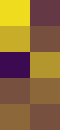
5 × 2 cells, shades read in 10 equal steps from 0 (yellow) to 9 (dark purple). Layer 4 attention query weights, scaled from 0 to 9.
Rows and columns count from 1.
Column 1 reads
0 2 9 6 5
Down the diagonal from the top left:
0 6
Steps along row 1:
up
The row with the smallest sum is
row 1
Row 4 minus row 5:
1 -1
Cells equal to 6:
3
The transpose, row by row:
0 2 9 6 5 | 7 6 3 5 6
